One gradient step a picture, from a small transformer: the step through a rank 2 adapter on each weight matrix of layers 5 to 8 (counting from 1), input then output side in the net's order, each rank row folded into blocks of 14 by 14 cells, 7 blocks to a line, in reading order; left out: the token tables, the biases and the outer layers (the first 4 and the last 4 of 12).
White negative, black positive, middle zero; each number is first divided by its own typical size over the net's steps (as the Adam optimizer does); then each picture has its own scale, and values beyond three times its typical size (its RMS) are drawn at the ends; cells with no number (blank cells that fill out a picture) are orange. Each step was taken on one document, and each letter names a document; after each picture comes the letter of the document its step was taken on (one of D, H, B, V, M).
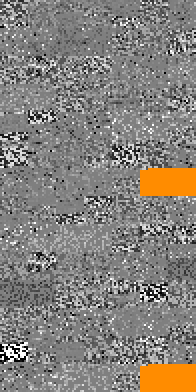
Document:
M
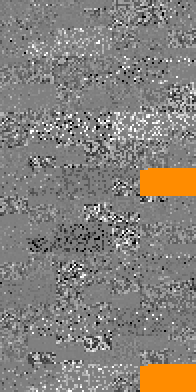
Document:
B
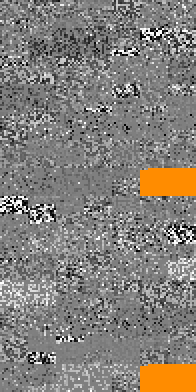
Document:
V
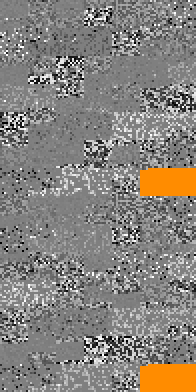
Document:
V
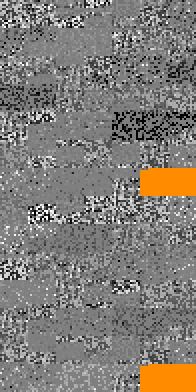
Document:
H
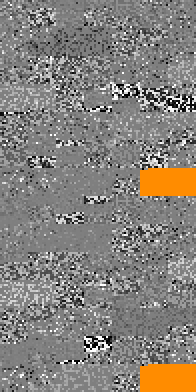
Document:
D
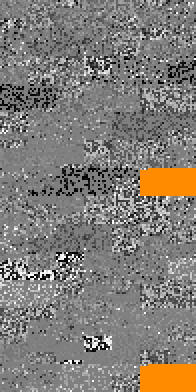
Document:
H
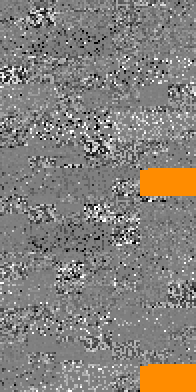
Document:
B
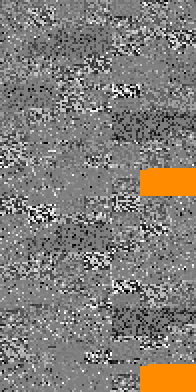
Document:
D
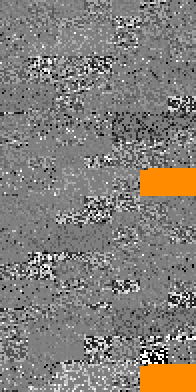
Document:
D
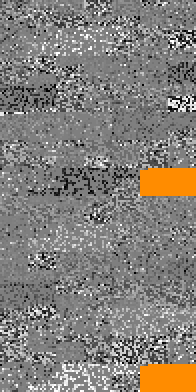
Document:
M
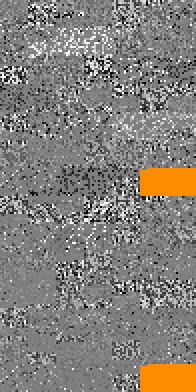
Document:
H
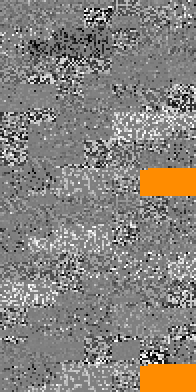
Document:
V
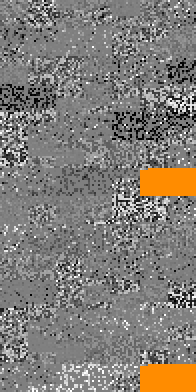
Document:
H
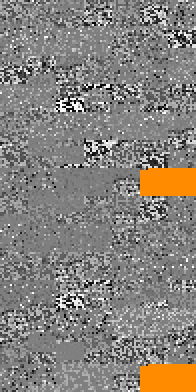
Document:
M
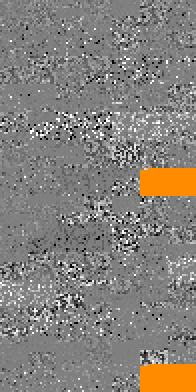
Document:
B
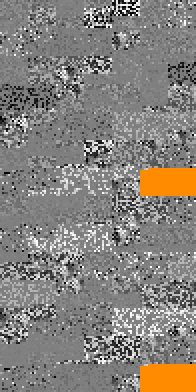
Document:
V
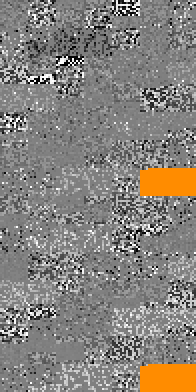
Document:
V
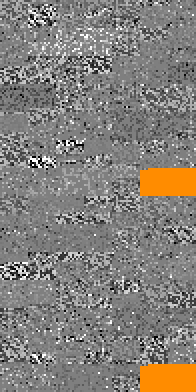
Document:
D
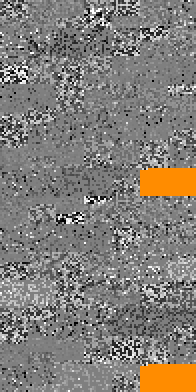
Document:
V
